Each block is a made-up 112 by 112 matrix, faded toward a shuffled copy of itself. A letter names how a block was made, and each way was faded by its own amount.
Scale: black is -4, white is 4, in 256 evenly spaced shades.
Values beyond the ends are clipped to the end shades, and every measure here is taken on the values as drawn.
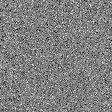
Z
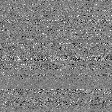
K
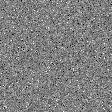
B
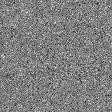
Z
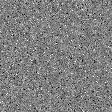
B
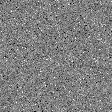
B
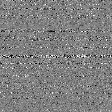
K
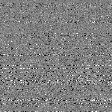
K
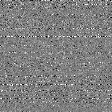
K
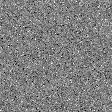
Z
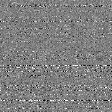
K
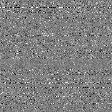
K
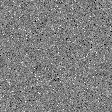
B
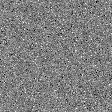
Z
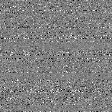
K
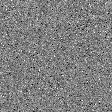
Z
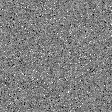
B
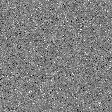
B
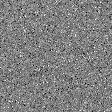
B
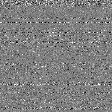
K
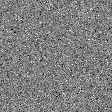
Z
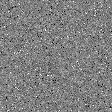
B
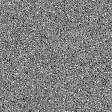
B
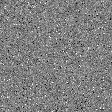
B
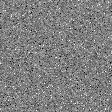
B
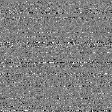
K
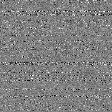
K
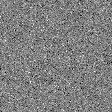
Z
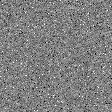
B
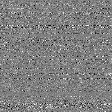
K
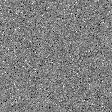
B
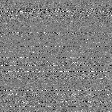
K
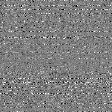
K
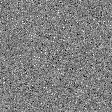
Z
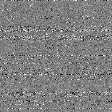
K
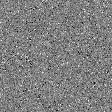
B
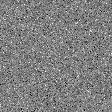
Z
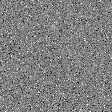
B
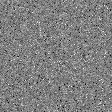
B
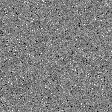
B
